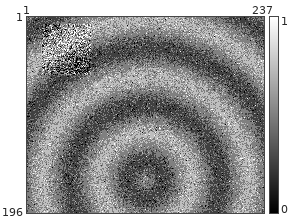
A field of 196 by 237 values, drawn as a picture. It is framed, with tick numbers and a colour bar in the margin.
Rings spread out from the bottom middle. Values change most from cell to cell in the top left. There is no overall slope. On average the colour sits 50% of the way up the scale. In the top left lies a patch that is rougher than the rest.
